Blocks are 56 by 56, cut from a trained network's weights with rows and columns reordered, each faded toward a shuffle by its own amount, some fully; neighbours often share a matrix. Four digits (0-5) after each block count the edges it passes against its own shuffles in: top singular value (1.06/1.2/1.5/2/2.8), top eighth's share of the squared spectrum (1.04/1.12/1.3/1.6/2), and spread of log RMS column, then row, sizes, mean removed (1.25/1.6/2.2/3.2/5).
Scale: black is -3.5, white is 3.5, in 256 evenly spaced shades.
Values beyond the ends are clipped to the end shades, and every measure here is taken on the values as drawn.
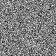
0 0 0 0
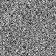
3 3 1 0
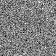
1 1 0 0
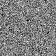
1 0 0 0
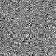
4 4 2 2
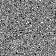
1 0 0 0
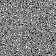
1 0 0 0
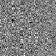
4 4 2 1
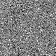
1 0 0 0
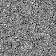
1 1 0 0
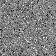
1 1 0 0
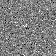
0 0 0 0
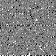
3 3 0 2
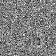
2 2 0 0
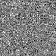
3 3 0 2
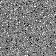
0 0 0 0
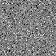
2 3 0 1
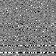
4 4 0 3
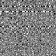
4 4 1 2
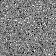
2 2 0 1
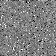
2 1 0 0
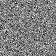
0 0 0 0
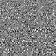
3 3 0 2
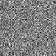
4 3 2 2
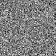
3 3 0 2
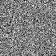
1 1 0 0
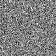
1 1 0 0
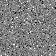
0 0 0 0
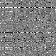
4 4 0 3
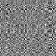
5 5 3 3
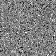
1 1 0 0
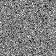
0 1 0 0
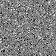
0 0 0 0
